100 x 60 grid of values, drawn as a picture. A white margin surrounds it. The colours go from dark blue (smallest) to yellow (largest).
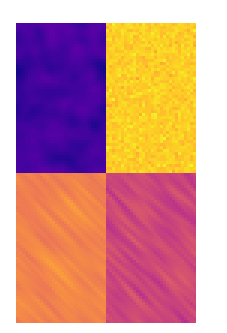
The table splits into 2 rows of 2 panels. Panel 1,1: very low, blotchy, faint in contrast. Panel 1,2: very high, fine-grained, faint in contrast. Panel 2,1: high, slanting down to the right, faint in contrast. Panel 2,2: middling, slanting down to the right, faint in contrast.
